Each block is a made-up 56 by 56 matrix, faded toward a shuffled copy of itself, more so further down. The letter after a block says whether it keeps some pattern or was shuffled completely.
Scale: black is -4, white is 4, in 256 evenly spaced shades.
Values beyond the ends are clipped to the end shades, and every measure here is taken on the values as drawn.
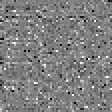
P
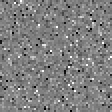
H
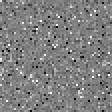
H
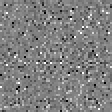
P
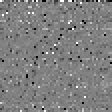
P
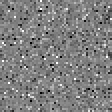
P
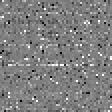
P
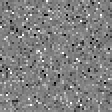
H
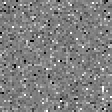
H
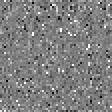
P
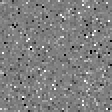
H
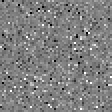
H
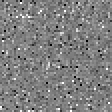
H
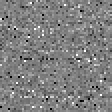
P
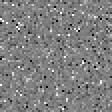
H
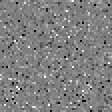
H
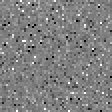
H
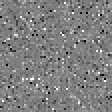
H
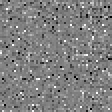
P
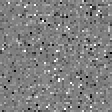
P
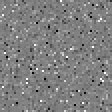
H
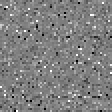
P
